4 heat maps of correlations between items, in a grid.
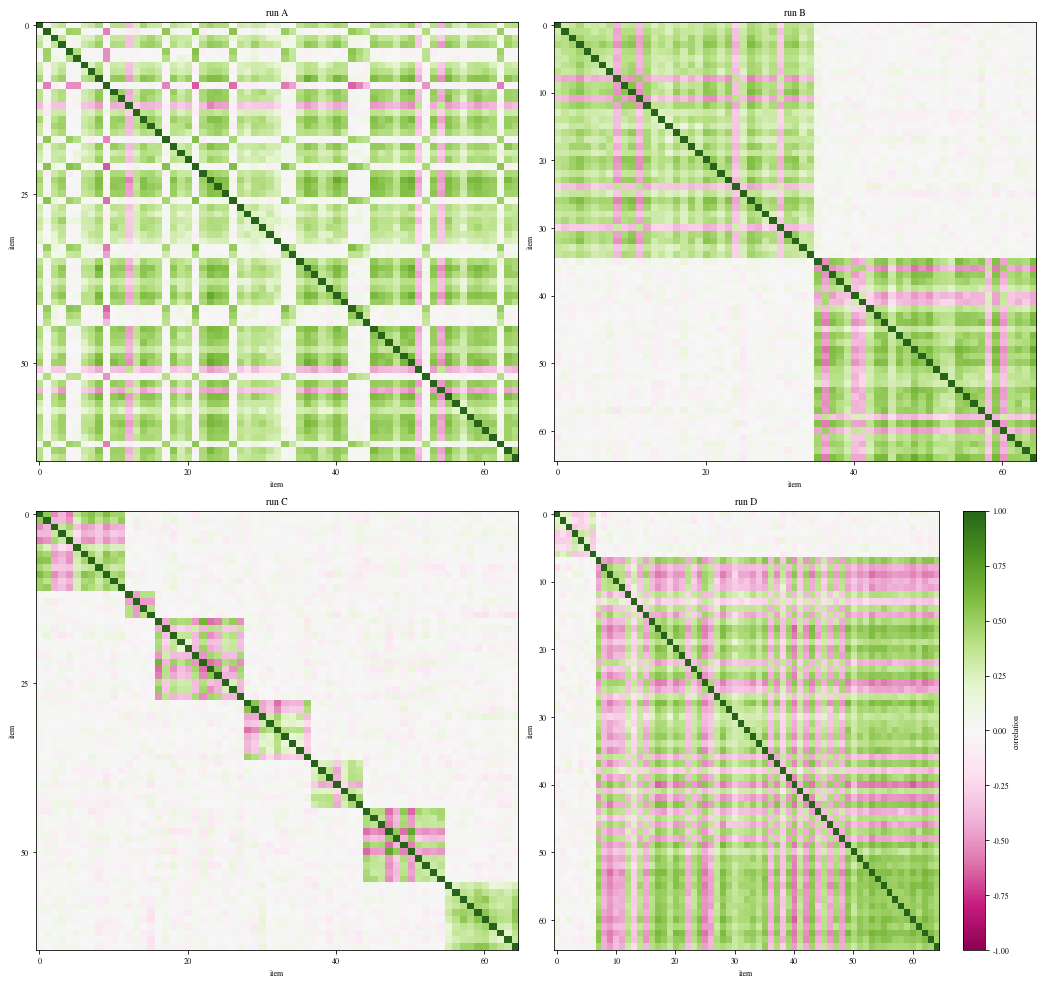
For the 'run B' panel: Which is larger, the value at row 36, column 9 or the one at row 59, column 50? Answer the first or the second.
the second
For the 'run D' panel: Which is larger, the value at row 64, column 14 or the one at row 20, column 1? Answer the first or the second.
the first
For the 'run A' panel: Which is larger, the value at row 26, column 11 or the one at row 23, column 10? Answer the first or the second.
the second
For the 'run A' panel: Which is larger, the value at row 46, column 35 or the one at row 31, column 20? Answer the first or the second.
the first
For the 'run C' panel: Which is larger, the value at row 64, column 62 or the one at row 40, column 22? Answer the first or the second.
the first
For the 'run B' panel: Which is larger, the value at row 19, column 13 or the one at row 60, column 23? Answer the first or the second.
the first
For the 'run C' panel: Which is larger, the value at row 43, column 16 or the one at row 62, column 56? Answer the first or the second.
the second
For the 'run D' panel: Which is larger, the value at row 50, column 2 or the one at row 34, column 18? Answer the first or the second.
the second
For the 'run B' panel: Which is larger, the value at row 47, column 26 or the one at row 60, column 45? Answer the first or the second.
the first
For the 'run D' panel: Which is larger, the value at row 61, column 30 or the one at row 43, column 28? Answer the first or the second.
the second
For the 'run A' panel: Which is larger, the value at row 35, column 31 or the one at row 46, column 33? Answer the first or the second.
the first
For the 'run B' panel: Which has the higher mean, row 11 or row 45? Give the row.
45
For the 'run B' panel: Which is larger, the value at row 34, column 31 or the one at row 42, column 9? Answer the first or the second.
the first
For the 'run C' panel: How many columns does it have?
65
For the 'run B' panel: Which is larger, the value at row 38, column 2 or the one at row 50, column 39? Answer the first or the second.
the second
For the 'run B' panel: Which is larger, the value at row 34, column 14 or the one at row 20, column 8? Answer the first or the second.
the first
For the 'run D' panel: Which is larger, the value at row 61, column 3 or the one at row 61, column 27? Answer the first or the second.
the second
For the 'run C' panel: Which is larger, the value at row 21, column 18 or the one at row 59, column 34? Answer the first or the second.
the second
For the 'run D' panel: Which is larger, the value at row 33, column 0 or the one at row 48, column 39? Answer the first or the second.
the first
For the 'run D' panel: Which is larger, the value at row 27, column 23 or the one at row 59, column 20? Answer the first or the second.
the second
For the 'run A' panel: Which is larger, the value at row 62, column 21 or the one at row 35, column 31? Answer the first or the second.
the first
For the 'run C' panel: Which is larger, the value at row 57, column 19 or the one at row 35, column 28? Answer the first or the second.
the first
